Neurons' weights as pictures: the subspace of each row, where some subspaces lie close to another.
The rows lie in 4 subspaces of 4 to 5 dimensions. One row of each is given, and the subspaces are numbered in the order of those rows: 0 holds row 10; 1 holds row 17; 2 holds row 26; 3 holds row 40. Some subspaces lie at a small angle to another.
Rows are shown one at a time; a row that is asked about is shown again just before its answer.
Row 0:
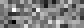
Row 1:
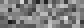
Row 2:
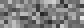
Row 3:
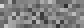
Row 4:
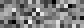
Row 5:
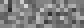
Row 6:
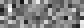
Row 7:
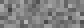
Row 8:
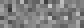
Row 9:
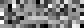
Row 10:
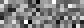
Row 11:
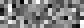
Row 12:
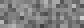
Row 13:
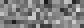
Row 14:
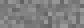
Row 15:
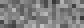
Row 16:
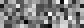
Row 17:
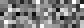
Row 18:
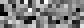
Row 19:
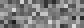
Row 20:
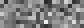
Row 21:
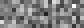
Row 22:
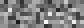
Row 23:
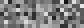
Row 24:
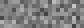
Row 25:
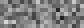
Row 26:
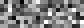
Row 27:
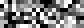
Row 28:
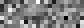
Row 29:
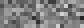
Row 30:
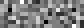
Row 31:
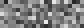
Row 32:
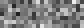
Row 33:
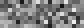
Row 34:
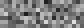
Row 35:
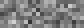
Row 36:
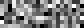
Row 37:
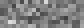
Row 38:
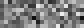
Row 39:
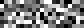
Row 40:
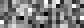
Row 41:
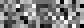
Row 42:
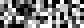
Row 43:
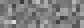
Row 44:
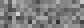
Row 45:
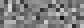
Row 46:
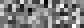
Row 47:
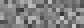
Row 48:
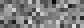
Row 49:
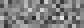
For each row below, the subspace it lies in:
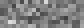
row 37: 0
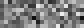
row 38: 0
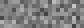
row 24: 3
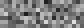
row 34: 1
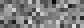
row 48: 0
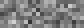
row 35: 0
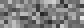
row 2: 2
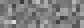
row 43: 1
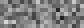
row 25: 1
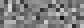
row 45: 3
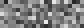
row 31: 1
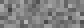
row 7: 2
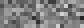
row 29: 0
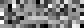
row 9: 3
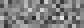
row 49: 3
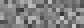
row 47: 0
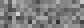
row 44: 1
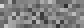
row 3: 2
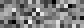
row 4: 0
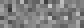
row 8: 3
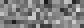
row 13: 1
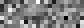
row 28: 0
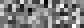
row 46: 3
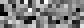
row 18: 2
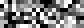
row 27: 1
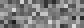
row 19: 2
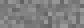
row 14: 2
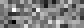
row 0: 1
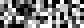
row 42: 3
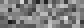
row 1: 0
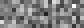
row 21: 3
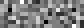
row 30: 2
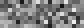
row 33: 0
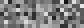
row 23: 1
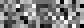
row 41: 2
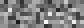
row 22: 2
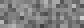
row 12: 3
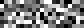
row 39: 1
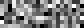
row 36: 3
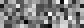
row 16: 2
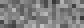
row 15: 3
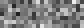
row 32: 1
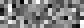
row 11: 2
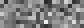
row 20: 1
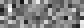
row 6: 2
